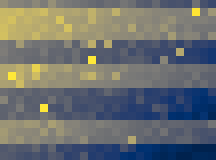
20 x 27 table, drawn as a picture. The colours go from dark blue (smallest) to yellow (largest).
Stripes: horizontal, repeating 3 times. Slope: up to the top left. Ninth with the lowest average: bottom right.
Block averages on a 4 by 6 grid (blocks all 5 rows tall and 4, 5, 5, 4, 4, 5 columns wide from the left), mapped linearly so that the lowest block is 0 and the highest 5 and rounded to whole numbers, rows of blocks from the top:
554433 | 433221 | 321110 | 332110
